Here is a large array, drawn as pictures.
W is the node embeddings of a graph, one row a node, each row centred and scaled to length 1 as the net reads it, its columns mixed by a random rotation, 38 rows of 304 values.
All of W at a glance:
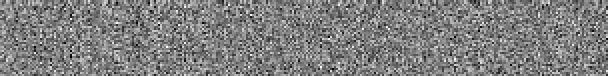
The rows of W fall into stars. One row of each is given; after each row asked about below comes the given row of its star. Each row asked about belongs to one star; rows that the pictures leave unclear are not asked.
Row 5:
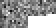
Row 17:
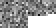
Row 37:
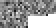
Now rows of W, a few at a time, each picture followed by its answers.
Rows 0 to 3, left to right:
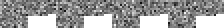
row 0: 37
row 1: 17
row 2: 17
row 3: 37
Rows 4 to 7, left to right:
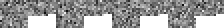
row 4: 37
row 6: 5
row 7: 37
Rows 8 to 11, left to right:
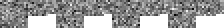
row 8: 5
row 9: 17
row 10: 5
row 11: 37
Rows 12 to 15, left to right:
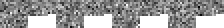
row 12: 17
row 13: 37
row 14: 17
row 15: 17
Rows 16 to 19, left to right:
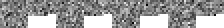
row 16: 37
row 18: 17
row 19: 37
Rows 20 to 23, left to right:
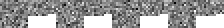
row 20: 5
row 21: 17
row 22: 5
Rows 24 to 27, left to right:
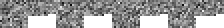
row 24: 17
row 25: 37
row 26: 5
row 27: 37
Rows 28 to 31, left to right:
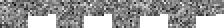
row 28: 37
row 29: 37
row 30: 5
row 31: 17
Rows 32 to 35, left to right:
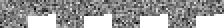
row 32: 37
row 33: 17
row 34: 17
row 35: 5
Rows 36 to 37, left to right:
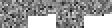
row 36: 17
